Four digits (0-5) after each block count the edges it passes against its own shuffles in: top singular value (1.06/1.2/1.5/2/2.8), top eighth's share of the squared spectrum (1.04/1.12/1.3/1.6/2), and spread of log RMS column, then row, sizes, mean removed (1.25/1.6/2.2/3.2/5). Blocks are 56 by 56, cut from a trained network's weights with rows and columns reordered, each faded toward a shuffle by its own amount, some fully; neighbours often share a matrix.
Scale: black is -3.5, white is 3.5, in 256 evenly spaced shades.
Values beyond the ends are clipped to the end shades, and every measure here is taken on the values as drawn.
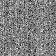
2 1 0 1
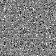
1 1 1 0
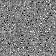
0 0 0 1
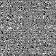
2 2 2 0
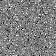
0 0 0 0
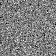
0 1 0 0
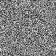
2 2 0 0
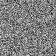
0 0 0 0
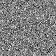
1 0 0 0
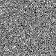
1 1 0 0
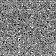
1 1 1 0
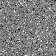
0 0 0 0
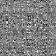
2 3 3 0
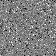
0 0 0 0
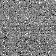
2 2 2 0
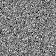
0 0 0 0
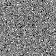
0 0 0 0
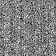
2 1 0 0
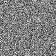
1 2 0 0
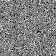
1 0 0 0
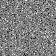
0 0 0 0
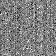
2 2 0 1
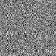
4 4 2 2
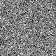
0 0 0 0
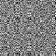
4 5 3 2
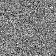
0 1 0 0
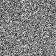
0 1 0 0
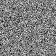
1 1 0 0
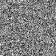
3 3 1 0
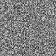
3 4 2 1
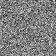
1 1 0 0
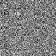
3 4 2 1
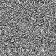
3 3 0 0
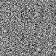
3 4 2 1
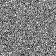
1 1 0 0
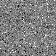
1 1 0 0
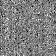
2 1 0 0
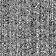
3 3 1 2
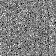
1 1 0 0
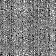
3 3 0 2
